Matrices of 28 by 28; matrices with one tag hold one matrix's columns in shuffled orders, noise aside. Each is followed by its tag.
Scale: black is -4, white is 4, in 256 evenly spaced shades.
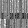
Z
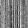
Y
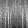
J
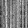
Y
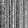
Y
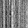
Y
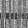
Z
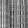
Y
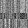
Z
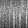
J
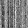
Y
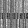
Z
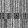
Z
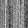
Y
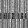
Z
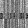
Z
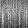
J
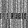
Z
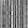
Y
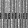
Z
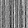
Y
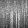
J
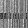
Z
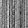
Y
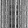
Y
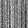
Y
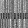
Z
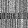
Z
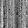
Y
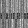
Z
